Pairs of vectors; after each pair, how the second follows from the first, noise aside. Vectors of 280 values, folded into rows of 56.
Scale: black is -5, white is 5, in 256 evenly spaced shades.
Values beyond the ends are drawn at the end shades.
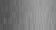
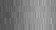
copied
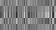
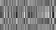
copied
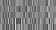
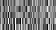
scaled up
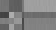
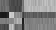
scaled up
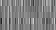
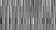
copied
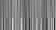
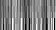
scaled up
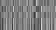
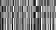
scaled up
